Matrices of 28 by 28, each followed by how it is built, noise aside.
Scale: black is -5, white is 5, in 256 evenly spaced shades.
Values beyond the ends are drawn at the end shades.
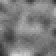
smooth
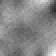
smooth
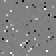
sparse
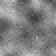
smooth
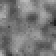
smooth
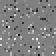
sparse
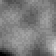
smooth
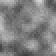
smooth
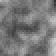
smooth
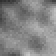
smooth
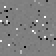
sparse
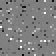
sparse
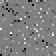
sparse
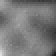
smooth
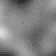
smooth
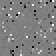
sparse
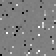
sparse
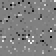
sparse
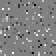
sparse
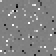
sparse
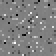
sparse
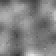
smooth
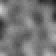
smooth
